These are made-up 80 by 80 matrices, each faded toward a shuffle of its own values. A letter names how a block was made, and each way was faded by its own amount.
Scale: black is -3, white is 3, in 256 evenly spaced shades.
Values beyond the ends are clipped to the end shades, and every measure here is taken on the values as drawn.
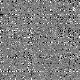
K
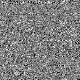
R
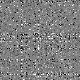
K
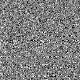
R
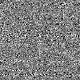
R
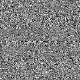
R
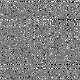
K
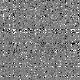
K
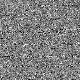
R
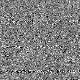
R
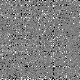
K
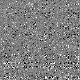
K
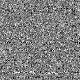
R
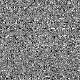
R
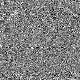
R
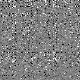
K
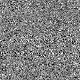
R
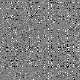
K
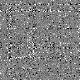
K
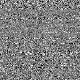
R
